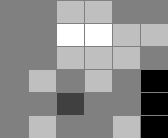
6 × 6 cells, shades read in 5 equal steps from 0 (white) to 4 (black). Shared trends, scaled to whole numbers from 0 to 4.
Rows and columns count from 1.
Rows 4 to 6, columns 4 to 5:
1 2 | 2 2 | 2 1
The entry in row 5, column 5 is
2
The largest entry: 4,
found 3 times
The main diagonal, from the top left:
2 2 1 1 2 4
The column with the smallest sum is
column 4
